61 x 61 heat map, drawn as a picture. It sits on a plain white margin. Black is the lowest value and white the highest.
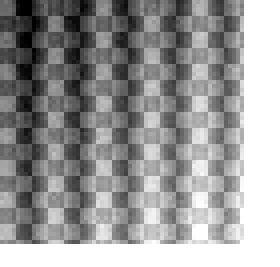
Upright stripes repeat 5 times across the table. Overall the values sit about 50% of the way up the scale. There are no lone odd cells. The bottom right is the ninth with the highest average. Values rise toward the bottom right.
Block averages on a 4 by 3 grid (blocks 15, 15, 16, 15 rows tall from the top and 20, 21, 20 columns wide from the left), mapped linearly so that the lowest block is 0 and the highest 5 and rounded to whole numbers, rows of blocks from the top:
0 1 2 / 1 2 3 / 2 3 4 / 3 4 5
